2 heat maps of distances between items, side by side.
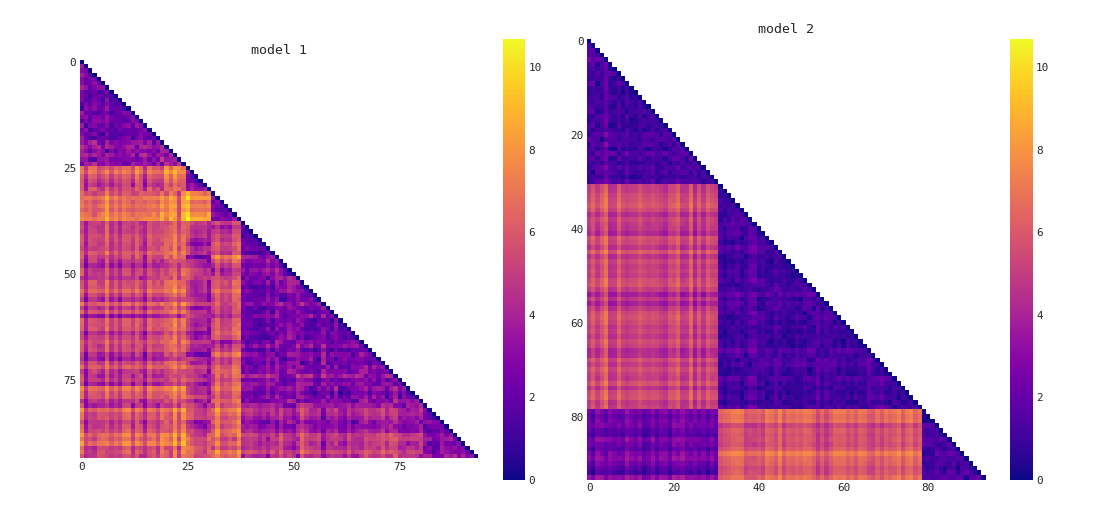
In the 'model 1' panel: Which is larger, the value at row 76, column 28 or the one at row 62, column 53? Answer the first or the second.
the first
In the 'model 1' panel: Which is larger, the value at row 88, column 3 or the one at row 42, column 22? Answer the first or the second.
the second
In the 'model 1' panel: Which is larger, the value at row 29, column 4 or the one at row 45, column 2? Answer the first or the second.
the second
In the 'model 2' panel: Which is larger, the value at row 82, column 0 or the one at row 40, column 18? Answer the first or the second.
the second
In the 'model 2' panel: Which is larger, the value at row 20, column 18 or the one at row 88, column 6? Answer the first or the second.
the second
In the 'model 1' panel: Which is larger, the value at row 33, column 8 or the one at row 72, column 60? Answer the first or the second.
the first
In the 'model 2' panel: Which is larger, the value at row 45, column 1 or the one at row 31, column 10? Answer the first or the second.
the first
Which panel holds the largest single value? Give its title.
model 1
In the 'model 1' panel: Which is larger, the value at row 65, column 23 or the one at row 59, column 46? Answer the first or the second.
the first
